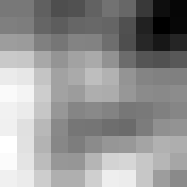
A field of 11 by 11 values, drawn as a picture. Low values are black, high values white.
No lone cell stands out from its neighbours. The ninth with the lowest average is the top right. Overall the values sit about 60% of the way up the scale. The field climbs toward the bottom left. The middle right is the smoothest part.
